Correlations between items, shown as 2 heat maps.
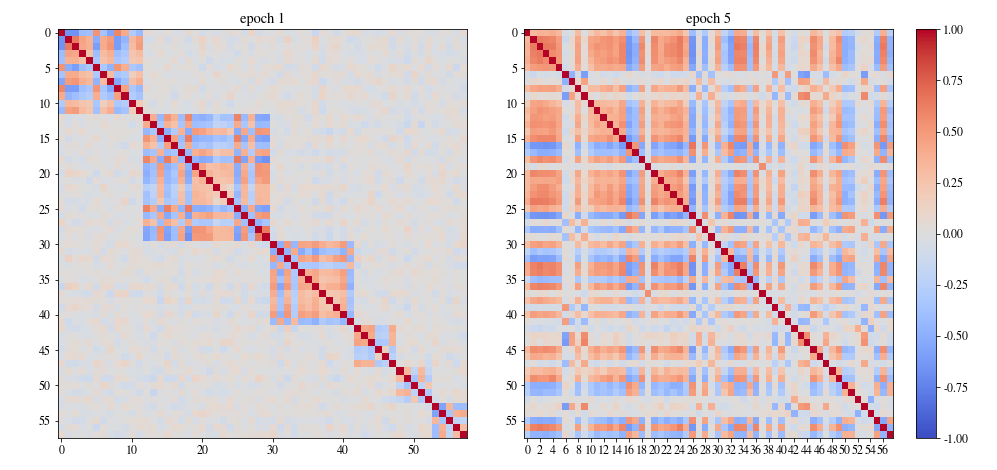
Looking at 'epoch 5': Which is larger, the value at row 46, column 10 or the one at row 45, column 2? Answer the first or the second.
the second
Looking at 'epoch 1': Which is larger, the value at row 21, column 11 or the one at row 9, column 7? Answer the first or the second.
the first
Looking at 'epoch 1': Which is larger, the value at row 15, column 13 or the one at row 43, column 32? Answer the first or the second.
the first
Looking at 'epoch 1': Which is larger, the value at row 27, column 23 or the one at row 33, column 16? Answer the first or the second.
the second
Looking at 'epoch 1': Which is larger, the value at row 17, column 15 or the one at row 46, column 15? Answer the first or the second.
the second
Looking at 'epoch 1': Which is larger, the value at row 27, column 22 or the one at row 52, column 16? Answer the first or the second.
the second
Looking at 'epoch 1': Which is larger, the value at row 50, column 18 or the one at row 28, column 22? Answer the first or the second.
the second
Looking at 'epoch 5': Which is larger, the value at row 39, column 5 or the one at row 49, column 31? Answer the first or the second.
the first
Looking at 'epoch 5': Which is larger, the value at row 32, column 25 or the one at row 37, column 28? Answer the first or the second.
the second
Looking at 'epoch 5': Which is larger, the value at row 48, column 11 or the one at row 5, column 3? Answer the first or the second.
the second
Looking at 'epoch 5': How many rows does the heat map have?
58
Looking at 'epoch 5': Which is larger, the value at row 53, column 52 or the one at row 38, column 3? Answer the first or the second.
the second
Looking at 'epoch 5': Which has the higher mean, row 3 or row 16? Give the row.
3
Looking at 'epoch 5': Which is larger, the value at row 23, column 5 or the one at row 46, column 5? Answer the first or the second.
the first
